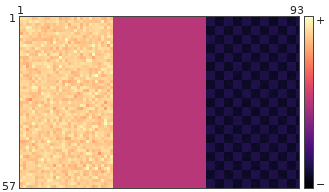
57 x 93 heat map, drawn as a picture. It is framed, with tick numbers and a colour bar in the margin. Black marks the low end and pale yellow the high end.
It is made of 1 by 3 panels. Panel 1,1: very high, fine-grained, faint in contrast. Panel 1,2: middling, flat. Panel 1,3: very low, checkered, faint in contrast.
